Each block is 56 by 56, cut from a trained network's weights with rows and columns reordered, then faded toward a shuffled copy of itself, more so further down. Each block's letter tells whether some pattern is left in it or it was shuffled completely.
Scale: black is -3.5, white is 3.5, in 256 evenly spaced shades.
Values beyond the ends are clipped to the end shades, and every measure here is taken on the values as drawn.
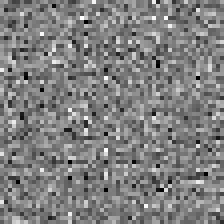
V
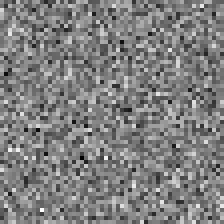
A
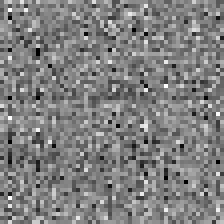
V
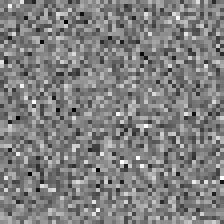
A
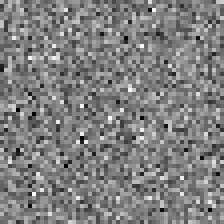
A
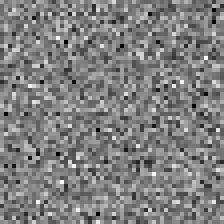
A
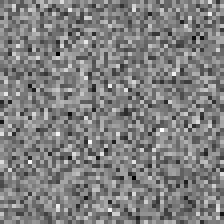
A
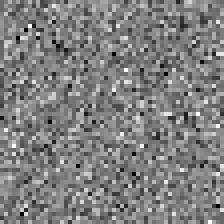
A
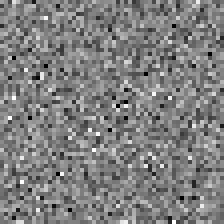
A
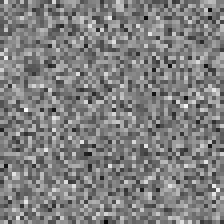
A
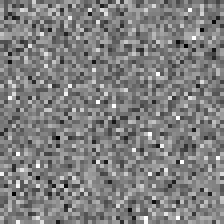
A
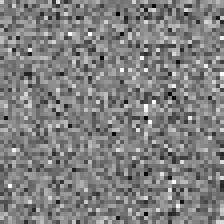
V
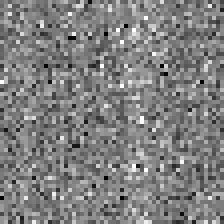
V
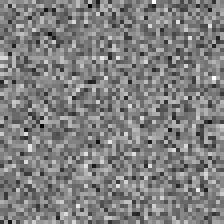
A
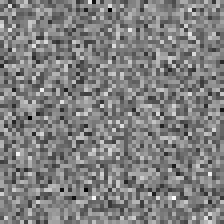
V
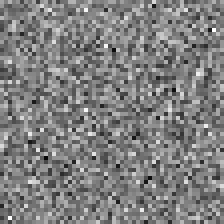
A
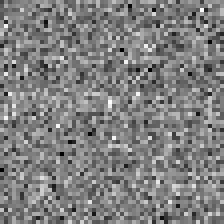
V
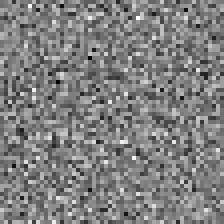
V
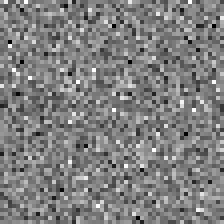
A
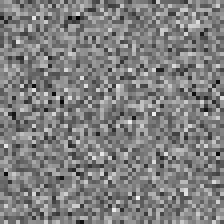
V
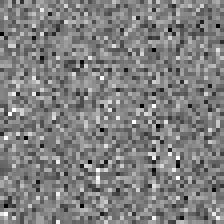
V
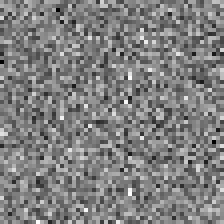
V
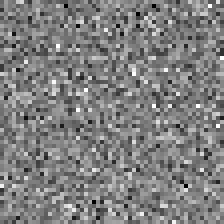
A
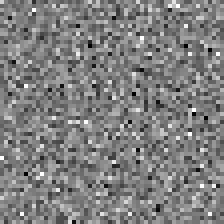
A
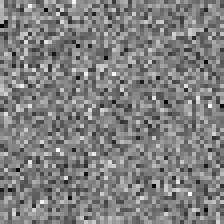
A
